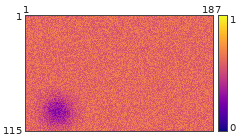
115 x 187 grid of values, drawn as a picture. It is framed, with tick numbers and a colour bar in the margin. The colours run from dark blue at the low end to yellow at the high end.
A single dip lies in the bottom left. No single row or column stands out from its neighbours. The bottom left is the ninth with the lowest average. Overall the values sit about 60% of the way up the scale.
